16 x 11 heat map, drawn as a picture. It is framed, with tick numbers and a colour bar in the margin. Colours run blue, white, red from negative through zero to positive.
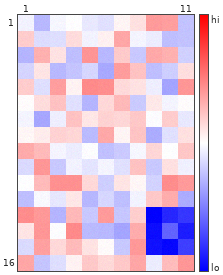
Roughest part: bottom right. Ninth with the lowest average: bottom right. Odd patch: lower, in the bottom right. Average level on the scale: 50%. Mirror symmetry: none.
